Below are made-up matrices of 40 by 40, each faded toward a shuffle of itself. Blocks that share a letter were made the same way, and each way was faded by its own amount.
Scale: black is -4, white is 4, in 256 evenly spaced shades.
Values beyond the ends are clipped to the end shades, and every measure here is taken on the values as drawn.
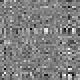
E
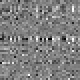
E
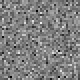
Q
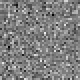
Q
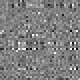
E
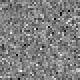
Q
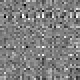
E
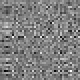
E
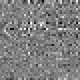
E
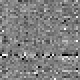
E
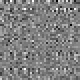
E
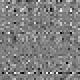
E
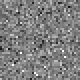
Q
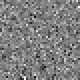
Q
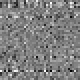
E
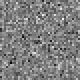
Q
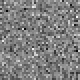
Q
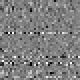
E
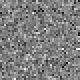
Q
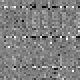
E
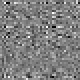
E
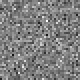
Q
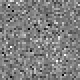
Q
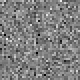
Q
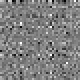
E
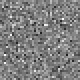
Q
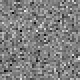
Q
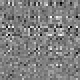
E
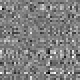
E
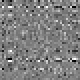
E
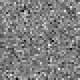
Q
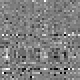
E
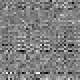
E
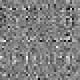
E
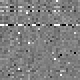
E
